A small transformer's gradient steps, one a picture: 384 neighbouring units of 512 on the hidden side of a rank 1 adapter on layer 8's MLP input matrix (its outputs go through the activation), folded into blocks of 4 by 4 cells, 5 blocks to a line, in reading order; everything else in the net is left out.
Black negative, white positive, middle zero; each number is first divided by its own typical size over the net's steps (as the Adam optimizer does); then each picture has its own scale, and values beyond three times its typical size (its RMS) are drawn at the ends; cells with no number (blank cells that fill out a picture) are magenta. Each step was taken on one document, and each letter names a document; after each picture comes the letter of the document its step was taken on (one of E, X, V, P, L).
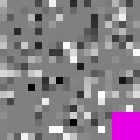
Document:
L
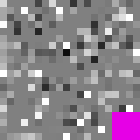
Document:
L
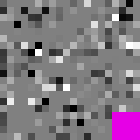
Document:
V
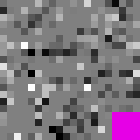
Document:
V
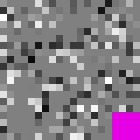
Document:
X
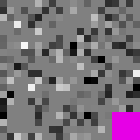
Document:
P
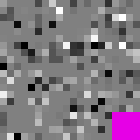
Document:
L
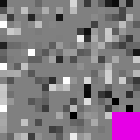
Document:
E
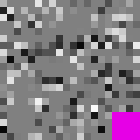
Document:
X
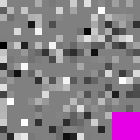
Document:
E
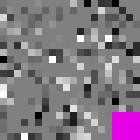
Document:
E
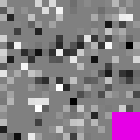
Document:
X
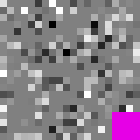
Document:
L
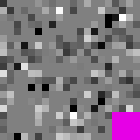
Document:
L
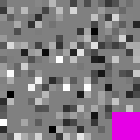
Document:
P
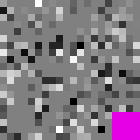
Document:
X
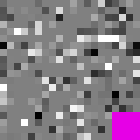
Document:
E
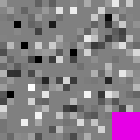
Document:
L
